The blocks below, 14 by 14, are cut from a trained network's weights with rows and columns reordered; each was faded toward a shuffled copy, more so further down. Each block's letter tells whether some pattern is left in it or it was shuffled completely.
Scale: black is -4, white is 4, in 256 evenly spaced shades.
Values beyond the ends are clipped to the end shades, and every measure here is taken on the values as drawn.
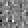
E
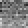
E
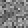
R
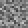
E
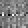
E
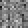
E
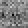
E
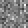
R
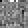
E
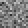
R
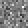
R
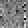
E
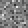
R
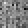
E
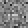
E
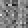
E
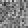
R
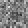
R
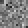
R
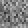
R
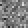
R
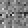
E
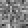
E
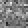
E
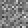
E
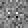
R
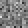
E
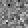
R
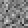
E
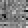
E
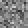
R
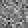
R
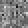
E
